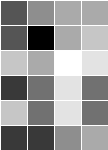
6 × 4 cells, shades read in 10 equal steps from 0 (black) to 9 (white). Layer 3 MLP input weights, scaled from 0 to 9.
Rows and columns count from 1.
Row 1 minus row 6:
1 3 1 0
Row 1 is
3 5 6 6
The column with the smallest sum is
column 2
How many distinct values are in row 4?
3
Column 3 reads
6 6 9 8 8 5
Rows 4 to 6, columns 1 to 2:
2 4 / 7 4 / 2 2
